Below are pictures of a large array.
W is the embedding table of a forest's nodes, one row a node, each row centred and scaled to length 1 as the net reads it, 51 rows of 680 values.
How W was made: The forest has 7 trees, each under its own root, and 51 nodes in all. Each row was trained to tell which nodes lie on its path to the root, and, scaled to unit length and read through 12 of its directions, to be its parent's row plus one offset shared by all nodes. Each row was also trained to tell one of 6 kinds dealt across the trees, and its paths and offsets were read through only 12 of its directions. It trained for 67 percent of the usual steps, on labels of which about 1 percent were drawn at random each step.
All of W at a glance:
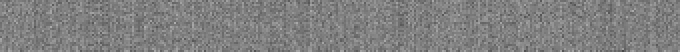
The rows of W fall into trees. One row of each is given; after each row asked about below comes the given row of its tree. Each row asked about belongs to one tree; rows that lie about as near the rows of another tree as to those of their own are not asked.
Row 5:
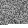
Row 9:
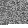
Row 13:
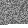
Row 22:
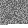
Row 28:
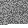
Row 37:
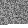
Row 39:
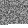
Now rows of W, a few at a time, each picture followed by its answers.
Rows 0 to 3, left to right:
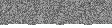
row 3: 5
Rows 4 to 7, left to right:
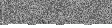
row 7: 22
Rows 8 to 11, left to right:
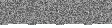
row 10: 13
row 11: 5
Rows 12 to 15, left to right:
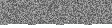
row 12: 22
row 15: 22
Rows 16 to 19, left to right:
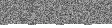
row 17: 9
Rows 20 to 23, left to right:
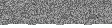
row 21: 13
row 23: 5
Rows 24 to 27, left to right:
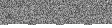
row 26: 13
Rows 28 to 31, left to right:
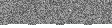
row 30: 5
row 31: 13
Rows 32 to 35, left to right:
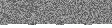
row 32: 22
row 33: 9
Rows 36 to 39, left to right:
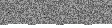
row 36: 13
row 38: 28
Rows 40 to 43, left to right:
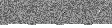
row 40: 22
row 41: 39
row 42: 13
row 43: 5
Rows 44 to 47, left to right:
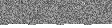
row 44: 5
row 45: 5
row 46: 39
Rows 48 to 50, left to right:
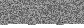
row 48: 28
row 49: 37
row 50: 13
